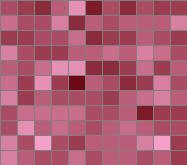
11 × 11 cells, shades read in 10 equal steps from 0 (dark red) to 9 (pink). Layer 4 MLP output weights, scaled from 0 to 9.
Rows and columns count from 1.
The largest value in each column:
7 8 9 8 8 5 6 6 7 9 7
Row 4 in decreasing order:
7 7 6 6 5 5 5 4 4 3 3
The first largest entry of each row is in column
5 4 5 1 4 3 1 2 2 3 1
